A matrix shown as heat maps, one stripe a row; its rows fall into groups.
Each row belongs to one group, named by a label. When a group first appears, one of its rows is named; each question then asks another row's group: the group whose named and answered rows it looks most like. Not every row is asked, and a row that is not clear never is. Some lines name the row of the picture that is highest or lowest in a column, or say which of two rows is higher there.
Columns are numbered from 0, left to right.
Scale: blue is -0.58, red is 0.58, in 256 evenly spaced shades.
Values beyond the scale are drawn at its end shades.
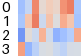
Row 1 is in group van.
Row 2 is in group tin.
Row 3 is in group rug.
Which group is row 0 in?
van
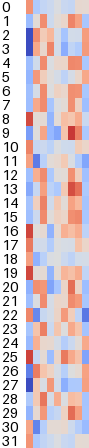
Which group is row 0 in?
rug
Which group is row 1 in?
van
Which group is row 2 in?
tin
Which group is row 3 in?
tin
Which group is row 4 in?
van
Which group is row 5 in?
tin
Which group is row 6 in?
van
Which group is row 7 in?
van
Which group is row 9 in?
van
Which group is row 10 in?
rug
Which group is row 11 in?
rug
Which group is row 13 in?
van
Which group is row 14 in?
van
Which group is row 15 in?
van
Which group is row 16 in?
rug
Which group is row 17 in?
rug
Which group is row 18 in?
rug
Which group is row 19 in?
rug
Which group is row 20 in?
van
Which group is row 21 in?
van
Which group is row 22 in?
rug
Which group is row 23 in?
van
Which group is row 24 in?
tin
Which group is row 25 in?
rug
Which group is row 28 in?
van
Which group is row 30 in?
rug
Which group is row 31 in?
rug
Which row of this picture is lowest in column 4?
9
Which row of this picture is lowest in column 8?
22
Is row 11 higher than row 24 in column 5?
Yes
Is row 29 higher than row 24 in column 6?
Yes
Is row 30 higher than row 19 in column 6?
No
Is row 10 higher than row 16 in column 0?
No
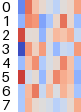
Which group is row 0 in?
tin
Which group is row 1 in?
van
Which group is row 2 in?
rug
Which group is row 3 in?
tin
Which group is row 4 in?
van
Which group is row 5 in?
rug
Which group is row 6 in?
van
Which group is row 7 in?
tin
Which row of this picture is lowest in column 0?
3
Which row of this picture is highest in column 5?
5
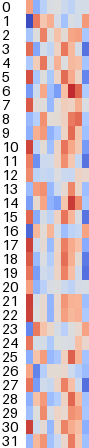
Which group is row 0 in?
rug
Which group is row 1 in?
tin
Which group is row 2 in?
van
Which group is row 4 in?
van
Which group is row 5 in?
rug
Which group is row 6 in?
van
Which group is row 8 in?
van
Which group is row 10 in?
rug
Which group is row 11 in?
rug
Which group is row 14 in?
van
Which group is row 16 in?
tin
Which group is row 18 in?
rug
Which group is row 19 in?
rug
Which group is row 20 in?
rug
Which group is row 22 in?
rug
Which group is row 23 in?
tin
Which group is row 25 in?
van
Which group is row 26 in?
rug
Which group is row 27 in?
rug
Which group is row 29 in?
van
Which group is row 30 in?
rug
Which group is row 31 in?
van
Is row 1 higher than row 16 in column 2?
Yes
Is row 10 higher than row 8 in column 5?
Yes
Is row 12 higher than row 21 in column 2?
No
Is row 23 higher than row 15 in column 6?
No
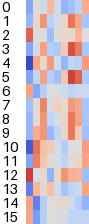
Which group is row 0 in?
tin
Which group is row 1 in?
van
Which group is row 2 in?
rug
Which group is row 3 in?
van
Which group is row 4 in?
tin
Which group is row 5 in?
van
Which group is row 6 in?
rug
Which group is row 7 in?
van
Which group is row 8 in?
van
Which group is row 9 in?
van
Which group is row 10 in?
tin
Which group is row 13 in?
tin
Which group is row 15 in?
rug
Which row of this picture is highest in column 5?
12
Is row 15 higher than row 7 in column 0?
Yes
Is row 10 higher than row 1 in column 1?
Yes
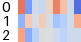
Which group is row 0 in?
rug
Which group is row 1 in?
tin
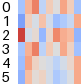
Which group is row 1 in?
tin
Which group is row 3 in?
van
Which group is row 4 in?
tin
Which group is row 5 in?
tin
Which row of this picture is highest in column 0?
2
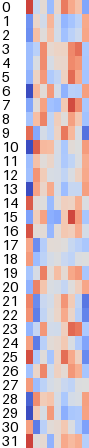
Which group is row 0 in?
rug
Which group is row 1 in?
tin
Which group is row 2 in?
tin
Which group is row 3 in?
van
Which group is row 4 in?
van
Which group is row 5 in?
van
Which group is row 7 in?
van
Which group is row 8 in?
van
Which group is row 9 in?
rug
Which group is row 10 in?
tin
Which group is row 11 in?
tin
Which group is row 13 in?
tin
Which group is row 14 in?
rug
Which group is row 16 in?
rug
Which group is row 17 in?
rug
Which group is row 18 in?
rug
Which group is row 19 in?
van
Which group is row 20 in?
tin
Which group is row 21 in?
rug
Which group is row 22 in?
rug
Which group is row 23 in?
van
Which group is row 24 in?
rug
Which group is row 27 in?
rug
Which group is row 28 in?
tin
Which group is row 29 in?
tin
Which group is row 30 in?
rug
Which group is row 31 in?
rug
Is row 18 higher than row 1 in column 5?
Yes
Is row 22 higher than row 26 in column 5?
Yes
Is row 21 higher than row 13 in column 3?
No
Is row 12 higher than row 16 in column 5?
No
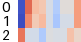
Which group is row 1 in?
tin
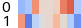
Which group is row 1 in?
rug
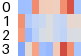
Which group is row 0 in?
van
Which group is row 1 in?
rug
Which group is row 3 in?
van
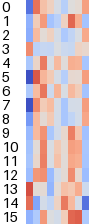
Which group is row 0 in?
tin
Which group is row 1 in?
van
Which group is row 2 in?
tin
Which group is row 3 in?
rug
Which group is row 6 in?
van
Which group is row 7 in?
tin
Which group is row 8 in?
tin
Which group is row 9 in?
van
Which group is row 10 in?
van
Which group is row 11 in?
van
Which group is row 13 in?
rug
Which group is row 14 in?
rug
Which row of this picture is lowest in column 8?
14
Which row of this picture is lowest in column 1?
14
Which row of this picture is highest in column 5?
14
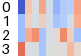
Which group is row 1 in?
tin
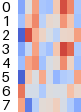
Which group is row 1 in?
van
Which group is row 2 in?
tin
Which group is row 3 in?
van
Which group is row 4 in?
van
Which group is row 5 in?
tin
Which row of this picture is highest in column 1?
2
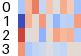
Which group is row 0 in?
van
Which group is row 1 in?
tin
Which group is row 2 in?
rug
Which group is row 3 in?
rug
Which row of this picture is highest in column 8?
1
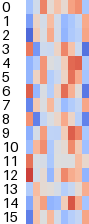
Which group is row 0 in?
van
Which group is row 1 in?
tin
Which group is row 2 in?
tin
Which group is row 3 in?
rug
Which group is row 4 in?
van
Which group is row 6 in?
rug
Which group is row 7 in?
tin
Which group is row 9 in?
van
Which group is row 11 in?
rug
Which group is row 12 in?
rug
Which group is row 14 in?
van
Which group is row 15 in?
tin
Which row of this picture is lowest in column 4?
14
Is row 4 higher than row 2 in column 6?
Yes
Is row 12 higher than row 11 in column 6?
Yes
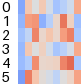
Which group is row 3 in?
tin
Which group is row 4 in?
van
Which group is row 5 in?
tin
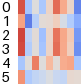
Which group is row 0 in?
rug
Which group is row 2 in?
rug
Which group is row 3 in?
rug
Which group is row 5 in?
rug
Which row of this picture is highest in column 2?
4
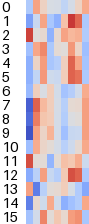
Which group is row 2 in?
rug
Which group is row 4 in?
van
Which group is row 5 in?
van
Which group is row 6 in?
tin
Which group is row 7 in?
tin
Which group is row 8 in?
tin
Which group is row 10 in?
tin
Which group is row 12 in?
van
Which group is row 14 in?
tin
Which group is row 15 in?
van
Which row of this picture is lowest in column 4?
1
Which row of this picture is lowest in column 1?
13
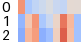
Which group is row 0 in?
rug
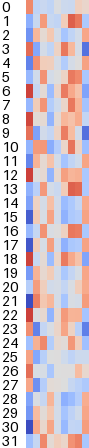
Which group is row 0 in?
rug
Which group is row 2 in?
tin
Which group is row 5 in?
van
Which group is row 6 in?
rug
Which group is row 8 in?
rug
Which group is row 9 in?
rug
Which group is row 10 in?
van
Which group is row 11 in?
tin
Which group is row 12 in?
rug
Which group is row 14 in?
tin
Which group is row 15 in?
tin
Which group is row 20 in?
tin
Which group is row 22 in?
rug
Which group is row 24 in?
van
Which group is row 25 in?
rug
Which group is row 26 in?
rug
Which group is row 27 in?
rug
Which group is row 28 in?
tin
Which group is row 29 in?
tin
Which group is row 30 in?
tin
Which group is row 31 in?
van
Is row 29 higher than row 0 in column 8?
Yes
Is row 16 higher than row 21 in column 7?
Yes
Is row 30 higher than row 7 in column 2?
No
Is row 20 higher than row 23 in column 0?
No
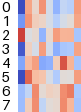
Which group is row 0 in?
tin
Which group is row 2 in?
rug
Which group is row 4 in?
van
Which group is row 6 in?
van
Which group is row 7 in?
van
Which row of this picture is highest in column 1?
5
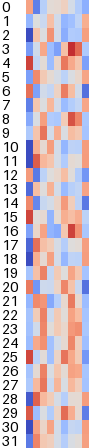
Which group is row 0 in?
rug
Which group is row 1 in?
tin
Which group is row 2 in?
tin
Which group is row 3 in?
van
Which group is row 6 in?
rug
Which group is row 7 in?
tin
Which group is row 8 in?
van
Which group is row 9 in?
van
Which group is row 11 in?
tin
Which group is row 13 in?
tin
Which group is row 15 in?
rug
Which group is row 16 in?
van
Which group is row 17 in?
tin
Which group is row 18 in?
tin
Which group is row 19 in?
van
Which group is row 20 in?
rug
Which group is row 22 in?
van
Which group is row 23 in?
van
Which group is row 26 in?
van
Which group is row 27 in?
van
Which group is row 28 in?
tin
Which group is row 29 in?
rug
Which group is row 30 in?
tin
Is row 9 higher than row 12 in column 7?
Yes
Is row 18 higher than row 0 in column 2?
Yes
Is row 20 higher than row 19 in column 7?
No
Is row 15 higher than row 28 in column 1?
No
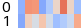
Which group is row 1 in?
tin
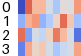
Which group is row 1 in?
van
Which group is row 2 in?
rug
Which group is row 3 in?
tin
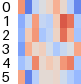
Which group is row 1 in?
van
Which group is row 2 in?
van
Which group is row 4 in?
van
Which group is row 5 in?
rug
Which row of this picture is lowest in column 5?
3
